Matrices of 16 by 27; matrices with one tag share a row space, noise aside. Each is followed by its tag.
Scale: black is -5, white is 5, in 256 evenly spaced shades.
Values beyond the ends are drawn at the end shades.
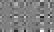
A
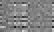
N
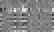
N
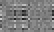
N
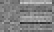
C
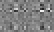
A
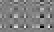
A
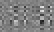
A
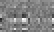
N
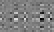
A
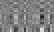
A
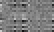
N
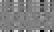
A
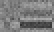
C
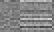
C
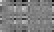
N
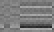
C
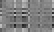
N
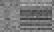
C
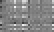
N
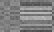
C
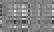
N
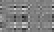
N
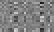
A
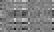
N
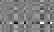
A
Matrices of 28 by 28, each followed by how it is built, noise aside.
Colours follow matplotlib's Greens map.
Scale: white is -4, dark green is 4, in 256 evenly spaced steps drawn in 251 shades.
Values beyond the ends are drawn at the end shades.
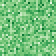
noise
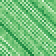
Toeplitz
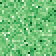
noise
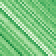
Toeplitz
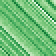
Toeplitz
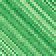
Toeplitz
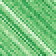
Toeplitz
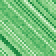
Toeplitz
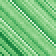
Toeplitz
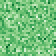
noise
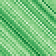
Toeplitz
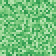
noise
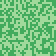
noise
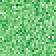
noise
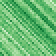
Toeplitz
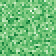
noise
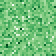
noise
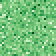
noise
